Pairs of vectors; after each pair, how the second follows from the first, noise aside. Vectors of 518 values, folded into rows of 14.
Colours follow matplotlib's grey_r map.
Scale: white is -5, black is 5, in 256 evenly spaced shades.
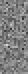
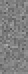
shrunk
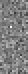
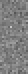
shrunk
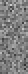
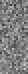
negated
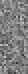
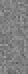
shrunk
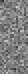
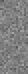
shrunk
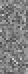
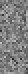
negated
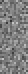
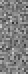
negated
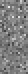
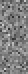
negated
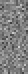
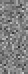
negated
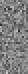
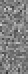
negated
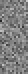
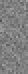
shrunk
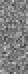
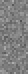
shrunk
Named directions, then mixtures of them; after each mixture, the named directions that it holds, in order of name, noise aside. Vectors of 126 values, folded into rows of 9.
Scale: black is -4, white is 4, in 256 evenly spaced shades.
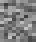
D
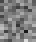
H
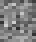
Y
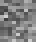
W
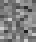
D, H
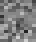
H, Y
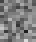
H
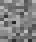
W, Y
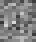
Y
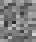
Y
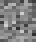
Y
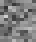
D, W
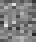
Y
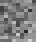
H, W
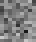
H, W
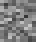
D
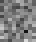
H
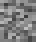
D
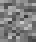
D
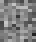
H, Y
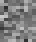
H, W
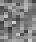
W, Y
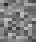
D, Y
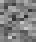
D, W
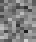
H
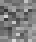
W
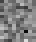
H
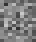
D, Y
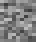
D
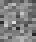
Y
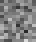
H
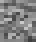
D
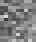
W
